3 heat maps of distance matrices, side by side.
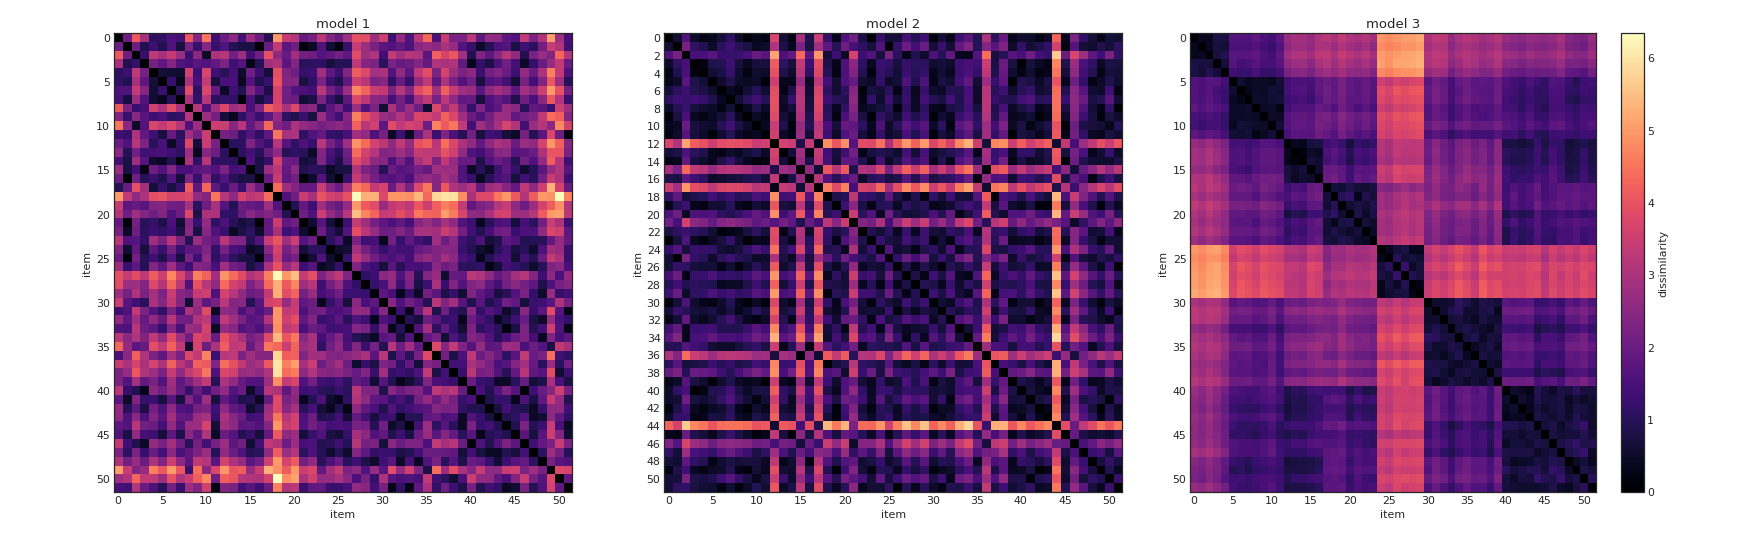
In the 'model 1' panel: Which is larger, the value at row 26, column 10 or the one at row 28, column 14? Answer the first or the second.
the second
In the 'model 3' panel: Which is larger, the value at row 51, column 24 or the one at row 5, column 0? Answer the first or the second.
the first
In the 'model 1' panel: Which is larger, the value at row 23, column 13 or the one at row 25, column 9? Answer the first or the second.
the first
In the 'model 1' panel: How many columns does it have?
52
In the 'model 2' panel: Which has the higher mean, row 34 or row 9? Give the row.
34
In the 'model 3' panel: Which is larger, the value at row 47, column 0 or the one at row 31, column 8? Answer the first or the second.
the first
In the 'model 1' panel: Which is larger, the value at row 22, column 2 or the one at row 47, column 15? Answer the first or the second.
the first
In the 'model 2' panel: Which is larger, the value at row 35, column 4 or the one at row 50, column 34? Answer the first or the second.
the second
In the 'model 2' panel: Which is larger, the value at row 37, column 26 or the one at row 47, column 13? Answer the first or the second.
the second
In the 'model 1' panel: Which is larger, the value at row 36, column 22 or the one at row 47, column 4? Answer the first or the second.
the first
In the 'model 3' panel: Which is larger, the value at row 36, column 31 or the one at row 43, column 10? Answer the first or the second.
the second
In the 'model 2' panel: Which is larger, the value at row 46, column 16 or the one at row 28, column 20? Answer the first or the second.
the first
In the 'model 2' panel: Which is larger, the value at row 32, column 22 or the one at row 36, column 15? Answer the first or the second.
the first
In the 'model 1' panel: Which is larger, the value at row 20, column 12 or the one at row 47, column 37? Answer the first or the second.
the second
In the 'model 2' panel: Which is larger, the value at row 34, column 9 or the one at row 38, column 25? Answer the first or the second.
the second
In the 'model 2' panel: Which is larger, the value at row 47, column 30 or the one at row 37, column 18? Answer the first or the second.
the first
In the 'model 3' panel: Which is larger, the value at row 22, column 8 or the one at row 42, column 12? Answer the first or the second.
the first
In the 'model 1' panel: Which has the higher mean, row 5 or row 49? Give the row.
49
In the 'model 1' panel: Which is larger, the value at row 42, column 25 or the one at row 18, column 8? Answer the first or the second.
the second
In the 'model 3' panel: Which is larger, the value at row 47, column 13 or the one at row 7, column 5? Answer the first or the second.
the first
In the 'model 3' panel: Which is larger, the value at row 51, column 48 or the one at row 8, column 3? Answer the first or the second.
the second
